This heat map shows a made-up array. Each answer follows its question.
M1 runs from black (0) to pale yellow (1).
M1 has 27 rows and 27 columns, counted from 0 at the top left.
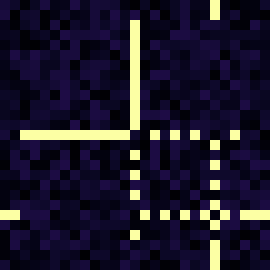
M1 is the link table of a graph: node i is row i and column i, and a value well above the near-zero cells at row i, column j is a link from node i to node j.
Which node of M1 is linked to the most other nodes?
node 13
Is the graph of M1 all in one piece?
no
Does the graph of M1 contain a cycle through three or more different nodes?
no
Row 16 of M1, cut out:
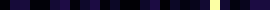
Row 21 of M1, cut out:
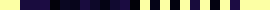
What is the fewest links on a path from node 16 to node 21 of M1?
1
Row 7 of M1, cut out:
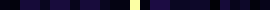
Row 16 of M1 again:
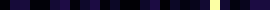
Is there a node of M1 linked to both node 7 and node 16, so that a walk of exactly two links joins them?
no
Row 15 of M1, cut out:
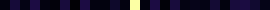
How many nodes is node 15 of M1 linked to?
1
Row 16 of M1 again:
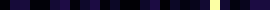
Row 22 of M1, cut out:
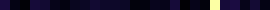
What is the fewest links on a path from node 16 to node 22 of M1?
2
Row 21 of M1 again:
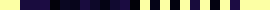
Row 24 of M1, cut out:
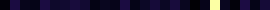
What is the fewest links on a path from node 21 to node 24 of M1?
1
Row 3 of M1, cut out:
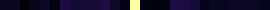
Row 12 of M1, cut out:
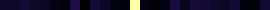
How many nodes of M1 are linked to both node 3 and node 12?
1
